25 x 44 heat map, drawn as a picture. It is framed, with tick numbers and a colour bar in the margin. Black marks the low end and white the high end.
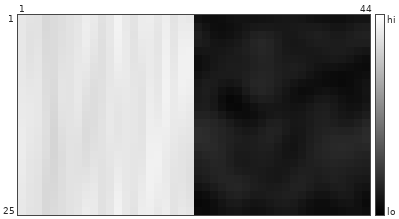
The table splits into one row of 2 panels. Panel 1,1: very high, streaked downward, faint in contrast. Panel 1,2: very low, blotchy, faint in contrast.
